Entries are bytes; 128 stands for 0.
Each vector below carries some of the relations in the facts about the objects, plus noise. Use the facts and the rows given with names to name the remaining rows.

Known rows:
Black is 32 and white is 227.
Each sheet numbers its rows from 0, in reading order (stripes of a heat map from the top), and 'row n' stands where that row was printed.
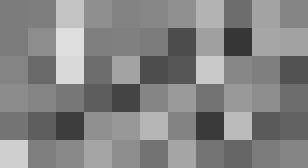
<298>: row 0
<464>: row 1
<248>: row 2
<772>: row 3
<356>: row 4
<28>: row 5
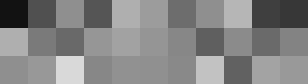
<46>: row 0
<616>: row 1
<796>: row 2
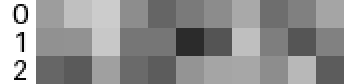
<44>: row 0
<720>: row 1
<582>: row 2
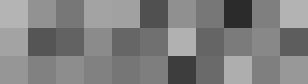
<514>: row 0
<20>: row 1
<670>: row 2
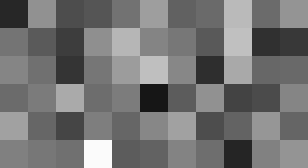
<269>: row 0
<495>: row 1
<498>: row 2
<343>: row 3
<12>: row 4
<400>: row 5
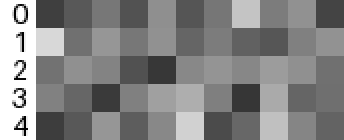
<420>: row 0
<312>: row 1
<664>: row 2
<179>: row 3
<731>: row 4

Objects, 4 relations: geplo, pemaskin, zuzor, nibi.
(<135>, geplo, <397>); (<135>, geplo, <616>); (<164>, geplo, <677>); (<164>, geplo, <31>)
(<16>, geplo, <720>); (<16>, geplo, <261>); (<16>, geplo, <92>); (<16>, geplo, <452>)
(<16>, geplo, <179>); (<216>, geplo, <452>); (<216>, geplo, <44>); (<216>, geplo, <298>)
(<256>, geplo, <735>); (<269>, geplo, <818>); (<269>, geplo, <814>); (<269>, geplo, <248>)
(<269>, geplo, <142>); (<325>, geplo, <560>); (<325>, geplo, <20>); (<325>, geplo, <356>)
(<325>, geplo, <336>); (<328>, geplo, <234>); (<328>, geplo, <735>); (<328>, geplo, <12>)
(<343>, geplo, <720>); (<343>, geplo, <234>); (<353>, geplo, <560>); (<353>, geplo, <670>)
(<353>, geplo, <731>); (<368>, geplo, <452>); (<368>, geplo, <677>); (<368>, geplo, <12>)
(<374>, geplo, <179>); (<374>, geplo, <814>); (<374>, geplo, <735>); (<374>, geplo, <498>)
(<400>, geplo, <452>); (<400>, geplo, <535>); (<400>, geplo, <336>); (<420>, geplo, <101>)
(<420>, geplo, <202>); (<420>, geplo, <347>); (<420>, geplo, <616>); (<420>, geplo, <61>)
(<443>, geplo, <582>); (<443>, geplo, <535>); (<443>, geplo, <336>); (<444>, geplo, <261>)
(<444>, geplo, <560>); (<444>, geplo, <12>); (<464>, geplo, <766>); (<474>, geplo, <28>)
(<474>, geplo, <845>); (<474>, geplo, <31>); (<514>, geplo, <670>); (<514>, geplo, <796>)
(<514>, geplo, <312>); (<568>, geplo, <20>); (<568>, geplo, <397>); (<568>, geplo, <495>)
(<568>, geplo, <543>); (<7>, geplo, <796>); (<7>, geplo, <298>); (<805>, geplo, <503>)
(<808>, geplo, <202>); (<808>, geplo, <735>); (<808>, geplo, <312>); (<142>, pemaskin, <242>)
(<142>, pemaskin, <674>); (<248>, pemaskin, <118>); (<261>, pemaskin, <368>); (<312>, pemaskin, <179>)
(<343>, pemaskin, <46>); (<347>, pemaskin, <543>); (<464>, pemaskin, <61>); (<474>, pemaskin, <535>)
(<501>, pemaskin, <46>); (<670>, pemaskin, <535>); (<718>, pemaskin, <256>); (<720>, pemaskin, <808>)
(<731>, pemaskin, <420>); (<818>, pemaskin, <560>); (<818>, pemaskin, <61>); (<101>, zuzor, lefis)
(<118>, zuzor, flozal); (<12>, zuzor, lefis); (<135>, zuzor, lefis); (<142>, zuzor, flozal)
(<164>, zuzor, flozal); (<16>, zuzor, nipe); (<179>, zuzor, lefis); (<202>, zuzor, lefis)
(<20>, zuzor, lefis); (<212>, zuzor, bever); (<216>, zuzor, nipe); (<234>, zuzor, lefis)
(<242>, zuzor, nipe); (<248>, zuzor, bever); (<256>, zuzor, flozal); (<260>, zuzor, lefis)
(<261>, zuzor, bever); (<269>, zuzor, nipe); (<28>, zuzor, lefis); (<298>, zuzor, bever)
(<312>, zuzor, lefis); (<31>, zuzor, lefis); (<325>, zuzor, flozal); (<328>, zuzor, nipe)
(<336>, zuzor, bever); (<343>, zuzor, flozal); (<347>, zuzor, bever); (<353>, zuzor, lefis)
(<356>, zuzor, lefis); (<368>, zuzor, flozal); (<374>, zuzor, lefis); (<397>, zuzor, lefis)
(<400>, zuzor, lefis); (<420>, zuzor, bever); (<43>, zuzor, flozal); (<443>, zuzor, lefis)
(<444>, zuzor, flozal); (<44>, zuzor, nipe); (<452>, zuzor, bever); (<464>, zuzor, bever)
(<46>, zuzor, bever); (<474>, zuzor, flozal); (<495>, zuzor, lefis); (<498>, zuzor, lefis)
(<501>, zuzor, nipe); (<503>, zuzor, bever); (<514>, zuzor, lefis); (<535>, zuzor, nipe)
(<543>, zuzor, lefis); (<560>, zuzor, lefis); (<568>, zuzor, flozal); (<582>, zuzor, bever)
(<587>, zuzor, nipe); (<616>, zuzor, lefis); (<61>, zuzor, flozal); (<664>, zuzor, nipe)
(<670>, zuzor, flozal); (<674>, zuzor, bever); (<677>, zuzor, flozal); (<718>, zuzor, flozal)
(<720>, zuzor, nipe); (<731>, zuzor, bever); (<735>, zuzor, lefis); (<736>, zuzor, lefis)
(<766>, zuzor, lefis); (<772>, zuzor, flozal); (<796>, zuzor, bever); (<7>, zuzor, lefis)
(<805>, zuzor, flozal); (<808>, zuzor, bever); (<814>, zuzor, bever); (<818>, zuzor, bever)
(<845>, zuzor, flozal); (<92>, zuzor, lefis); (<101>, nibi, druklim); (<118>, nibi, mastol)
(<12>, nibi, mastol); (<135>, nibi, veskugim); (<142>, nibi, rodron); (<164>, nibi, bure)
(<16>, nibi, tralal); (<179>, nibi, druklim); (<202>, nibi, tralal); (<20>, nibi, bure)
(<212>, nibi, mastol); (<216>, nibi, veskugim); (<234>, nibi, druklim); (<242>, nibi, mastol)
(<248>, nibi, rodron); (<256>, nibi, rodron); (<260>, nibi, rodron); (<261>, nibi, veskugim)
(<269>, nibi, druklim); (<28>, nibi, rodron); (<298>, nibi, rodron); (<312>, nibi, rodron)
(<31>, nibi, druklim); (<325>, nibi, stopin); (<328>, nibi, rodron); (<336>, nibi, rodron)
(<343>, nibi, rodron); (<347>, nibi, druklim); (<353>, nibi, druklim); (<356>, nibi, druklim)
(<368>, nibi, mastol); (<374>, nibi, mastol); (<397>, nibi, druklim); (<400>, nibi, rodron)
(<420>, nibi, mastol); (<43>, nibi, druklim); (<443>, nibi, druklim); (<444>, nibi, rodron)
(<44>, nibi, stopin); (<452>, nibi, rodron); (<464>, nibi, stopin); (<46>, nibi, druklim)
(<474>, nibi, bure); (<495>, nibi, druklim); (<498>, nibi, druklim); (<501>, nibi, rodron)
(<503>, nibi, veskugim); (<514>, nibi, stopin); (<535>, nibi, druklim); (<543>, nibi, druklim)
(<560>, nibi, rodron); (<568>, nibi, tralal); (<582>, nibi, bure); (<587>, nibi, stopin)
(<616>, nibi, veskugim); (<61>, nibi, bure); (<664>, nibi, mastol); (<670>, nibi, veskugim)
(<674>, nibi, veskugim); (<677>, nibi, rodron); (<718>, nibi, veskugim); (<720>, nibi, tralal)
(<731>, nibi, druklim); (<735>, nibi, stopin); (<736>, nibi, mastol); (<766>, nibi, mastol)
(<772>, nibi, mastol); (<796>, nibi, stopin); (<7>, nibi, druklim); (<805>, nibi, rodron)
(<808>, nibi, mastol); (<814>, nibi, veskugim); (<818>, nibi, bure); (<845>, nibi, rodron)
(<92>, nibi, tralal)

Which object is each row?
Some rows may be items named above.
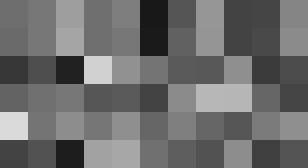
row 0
<343>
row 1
<343>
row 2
<443>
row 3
<242>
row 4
<312>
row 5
<7>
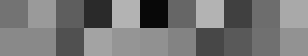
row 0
<256>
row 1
<135>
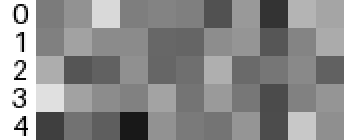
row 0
<464>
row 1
<805>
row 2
<20>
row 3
<202>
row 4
<808>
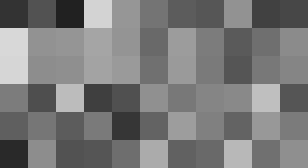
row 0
<443>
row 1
<92>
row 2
<92>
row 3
<818>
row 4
<164>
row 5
<269>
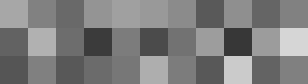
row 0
<616>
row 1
<328>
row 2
<43>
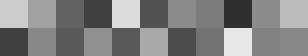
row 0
<735>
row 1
<535>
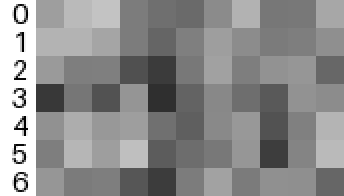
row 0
<587>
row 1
<845>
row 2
<61>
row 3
<368>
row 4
<568>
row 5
<325>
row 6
<61>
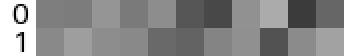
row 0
<718>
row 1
<805>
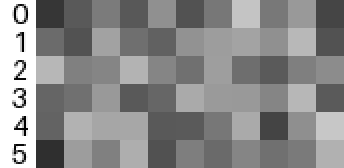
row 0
<420>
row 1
<582>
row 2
<560>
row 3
<212>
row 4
<16>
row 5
<216>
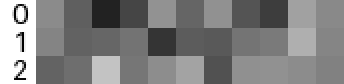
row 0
<374>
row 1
<474>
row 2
<261>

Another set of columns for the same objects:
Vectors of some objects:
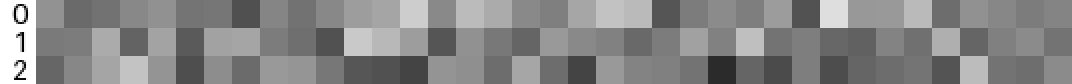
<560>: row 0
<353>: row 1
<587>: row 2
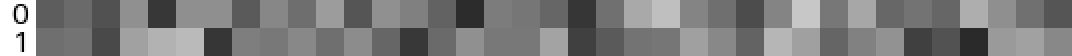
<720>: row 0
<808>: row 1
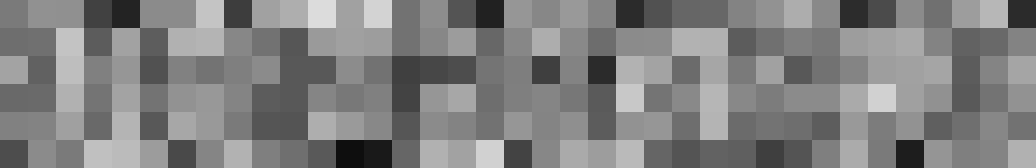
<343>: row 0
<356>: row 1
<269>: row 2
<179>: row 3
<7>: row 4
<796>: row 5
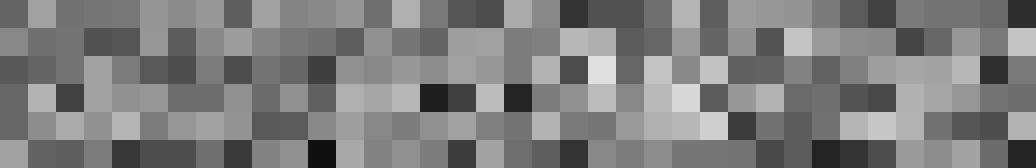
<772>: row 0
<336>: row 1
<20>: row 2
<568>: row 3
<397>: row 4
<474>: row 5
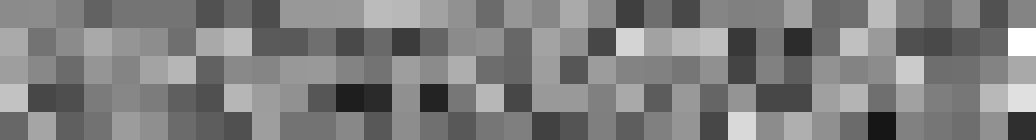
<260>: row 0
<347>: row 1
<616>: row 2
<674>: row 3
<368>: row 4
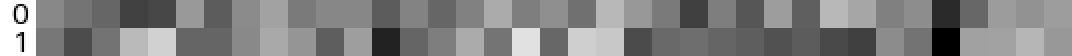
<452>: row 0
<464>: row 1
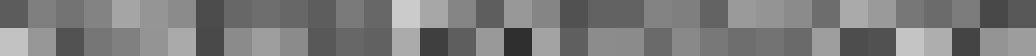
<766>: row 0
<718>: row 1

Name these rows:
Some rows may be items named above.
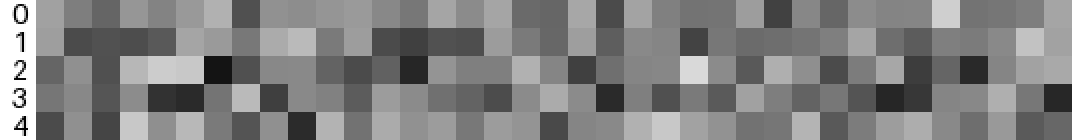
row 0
<616>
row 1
<261>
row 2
<420>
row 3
<164>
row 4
<202>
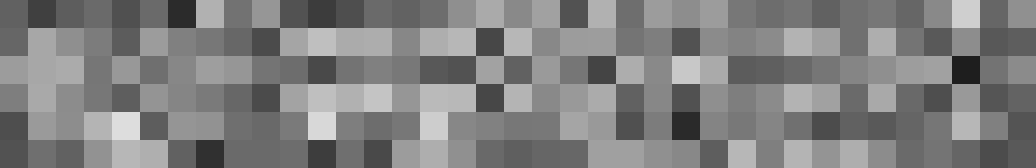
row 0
<582>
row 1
<312>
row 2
<43>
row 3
<312>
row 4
<514>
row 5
<12>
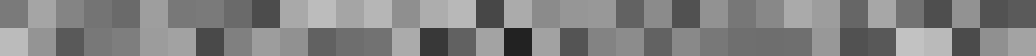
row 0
<312>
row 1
<718>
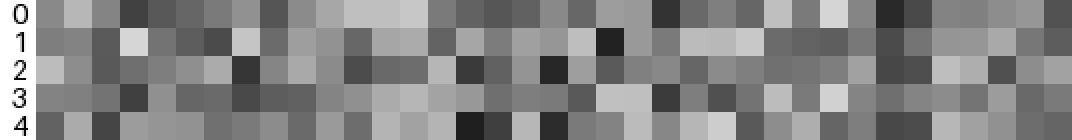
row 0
<444>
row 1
<61>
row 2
<718>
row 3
<400>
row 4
<568>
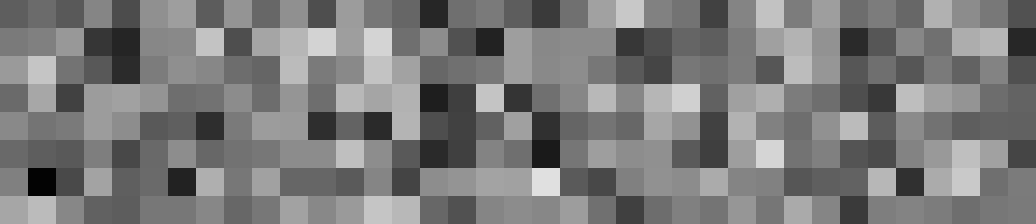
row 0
<720>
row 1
<343>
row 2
<845>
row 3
<568>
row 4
<242>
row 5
<16>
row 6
<818>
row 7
<805>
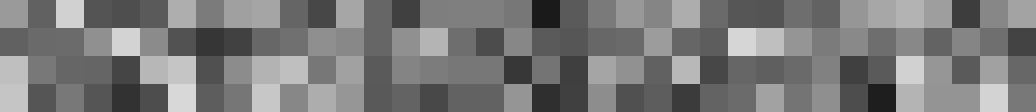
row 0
<535>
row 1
<374>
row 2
<670>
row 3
<216>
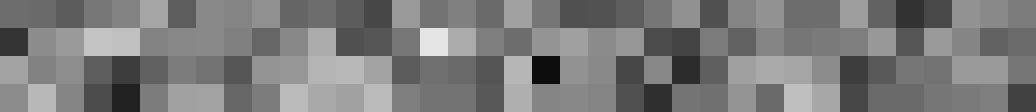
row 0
<212>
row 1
<735>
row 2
<328>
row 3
<677>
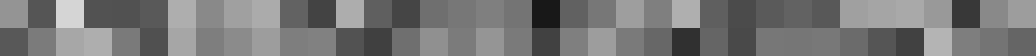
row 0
<535>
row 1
<44>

